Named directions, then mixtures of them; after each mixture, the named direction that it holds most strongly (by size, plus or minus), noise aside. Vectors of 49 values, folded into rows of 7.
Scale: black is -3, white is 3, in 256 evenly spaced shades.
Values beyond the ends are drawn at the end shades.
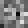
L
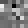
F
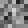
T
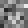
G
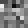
F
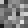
L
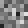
L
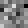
G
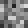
G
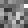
G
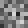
L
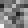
G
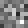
L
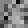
T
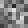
T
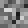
G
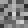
T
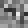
L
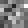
G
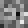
L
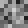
T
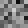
T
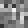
L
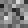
T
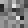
F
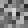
T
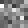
F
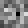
L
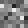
F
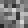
L
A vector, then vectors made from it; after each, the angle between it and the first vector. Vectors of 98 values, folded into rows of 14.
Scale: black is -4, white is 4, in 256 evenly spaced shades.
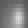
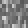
orthogonal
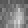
nearly parallel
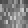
partly aligned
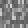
orthogonal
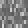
orthogonal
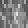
partly aligned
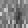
partly opposed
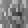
partly opposed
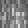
partly aligned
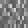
orthogonal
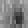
nearly opposite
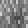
partly opposed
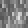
partly aligned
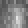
nearly parallel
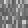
orthogonal
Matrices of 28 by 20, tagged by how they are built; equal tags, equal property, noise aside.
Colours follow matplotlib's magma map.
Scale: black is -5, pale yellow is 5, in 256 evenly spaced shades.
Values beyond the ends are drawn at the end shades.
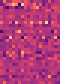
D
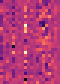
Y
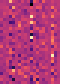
Y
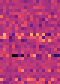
D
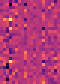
Y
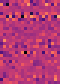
D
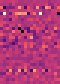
D
